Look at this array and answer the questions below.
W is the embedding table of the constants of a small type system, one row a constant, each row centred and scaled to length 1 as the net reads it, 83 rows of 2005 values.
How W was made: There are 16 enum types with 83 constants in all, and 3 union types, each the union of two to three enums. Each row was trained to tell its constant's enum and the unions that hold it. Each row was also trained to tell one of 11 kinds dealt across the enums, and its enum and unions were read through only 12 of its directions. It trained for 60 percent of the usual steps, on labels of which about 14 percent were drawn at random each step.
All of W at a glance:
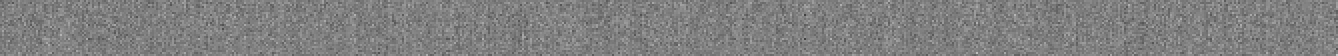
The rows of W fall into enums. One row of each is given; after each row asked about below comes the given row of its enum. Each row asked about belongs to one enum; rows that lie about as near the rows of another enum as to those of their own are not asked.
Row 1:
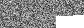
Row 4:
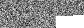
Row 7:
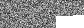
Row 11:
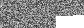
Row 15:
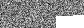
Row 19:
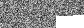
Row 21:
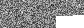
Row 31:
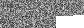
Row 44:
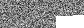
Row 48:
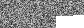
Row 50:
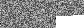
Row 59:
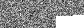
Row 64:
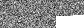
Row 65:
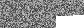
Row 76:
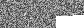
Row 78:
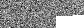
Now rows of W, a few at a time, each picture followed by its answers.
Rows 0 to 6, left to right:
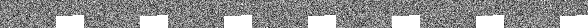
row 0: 64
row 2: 48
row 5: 59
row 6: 64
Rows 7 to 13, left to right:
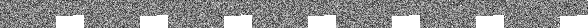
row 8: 44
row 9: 64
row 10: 64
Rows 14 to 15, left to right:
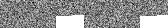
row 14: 48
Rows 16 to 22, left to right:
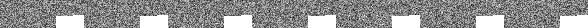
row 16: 21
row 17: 31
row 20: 1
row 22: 21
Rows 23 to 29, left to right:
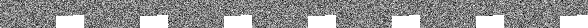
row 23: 65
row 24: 59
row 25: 21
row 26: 11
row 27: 11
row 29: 59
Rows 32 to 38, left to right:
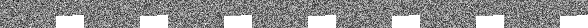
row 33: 31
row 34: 59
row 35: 31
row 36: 76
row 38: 76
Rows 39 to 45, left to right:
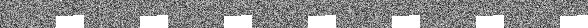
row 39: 1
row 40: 48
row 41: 21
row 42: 65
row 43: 50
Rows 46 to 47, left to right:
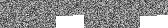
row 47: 31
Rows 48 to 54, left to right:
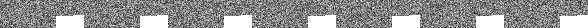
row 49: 21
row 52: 31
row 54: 50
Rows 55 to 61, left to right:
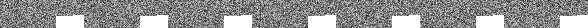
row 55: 21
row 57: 76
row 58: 59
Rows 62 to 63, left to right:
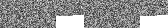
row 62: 76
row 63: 50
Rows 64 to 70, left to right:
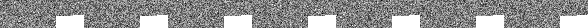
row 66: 48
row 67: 48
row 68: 65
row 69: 50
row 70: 76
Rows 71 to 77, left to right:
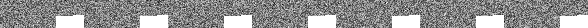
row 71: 11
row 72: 50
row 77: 11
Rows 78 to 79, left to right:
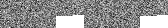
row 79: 48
